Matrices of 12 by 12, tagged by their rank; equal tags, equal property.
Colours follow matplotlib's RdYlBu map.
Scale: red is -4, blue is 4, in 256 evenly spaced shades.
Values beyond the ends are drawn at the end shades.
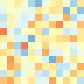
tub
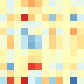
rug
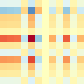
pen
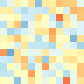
tub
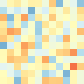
tub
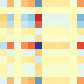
pen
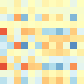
rug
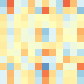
rug
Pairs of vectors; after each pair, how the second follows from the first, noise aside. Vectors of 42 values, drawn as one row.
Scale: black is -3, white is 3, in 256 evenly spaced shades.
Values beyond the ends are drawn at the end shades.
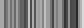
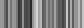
wrapped around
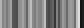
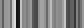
wrapped around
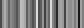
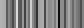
wrapped around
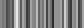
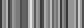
wrapped around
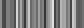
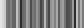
shuffled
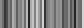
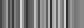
wrapped around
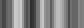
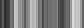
wrapped around
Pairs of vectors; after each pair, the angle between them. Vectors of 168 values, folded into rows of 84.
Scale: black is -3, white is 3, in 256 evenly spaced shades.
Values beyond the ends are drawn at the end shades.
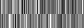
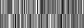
nearly parallel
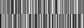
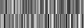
partly opposed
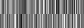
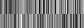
nearly opposite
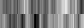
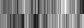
nearly parallel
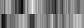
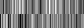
partly opposed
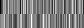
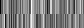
partly aligned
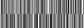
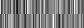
orthogonal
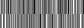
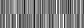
partly aligned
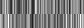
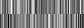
nearly opposite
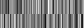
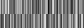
nearly opposite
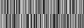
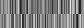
partly opposed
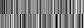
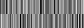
partly aligned
